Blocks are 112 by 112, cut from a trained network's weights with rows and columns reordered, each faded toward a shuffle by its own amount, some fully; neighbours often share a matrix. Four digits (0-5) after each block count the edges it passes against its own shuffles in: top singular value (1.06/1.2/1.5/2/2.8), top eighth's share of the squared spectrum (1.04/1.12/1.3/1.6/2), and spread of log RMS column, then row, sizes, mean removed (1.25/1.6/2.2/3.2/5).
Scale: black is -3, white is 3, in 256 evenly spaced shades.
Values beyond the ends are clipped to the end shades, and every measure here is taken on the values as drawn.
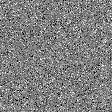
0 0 0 0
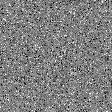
0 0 0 0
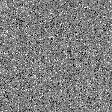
2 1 1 1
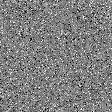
0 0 0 0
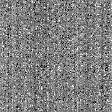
3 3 1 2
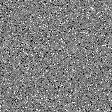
0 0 0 0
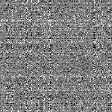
3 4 3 2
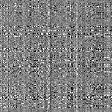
4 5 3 4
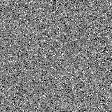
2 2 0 0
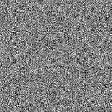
4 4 2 1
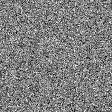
1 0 0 0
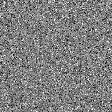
2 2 0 1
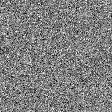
2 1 0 0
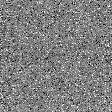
2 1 1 0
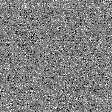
2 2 1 0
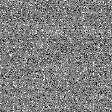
2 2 2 1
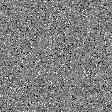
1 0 0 0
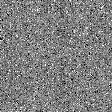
2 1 0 1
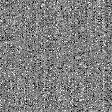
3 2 0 2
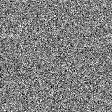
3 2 0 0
